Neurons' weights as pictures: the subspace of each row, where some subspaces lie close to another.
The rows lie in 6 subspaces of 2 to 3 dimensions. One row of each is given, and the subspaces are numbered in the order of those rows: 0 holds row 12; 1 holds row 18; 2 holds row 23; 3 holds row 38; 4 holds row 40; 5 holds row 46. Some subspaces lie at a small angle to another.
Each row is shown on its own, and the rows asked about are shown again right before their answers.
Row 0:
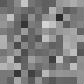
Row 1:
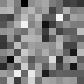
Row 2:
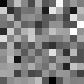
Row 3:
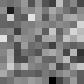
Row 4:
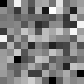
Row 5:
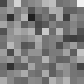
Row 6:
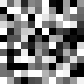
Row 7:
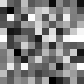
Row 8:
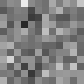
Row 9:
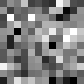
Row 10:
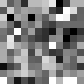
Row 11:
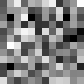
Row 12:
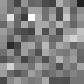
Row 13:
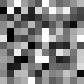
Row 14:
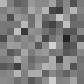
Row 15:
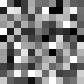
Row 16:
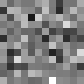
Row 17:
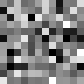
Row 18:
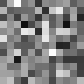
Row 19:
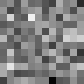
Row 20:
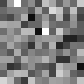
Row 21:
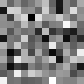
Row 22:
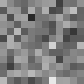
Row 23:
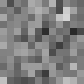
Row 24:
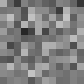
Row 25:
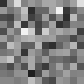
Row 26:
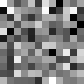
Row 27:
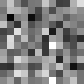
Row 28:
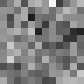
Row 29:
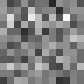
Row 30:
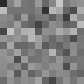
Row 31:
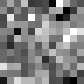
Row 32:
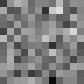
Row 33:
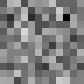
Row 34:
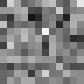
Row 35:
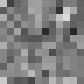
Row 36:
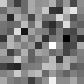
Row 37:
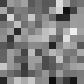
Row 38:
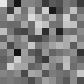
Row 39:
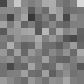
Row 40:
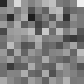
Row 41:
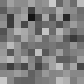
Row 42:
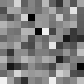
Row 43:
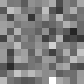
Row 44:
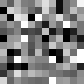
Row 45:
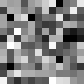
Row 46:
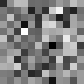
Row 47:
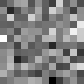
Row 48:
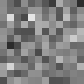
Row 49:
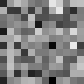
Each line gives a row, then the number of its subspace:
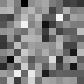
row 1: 5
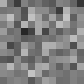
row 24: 0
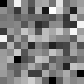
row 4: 3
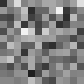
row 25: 0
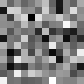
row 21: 1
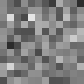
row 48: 0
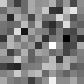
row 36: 5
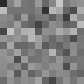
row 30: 3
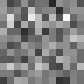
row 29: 5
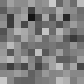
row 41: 5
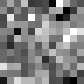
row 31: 2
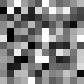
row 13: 3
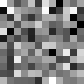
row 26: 3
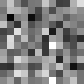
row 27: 2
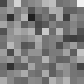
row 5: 4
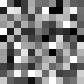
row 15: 4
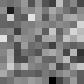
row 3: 3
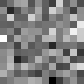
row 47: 3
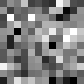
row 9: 2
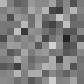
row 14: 5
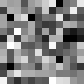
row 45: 0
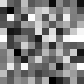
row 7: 3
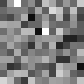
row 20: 1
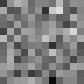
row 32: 4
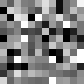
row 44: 1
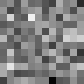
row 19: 4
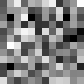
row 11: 0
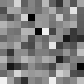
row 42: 1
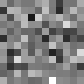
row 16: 1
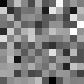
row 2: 3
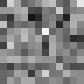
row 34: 2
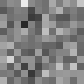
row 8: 5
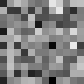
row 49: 1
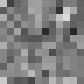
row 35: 2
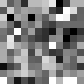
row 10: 2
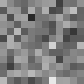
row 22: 0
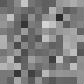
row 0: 5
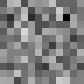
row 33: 5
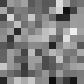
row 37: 2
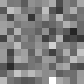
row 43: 4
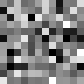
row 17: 1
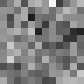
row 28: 2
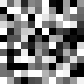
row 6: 1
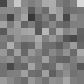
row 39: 4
